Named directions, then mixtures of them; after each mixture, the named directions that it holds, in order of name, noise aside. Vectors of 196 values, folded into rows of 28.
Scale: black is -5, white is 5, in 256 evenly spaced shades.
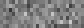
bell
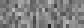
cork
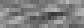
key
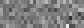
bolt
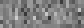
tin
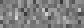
cork, tin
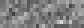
bell, key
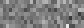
bolt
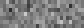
bell, bolt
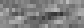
key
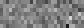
bolt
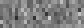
tin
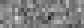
key, tin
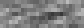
key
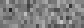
bell, bolt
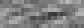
key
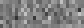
tin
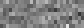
bolt, key
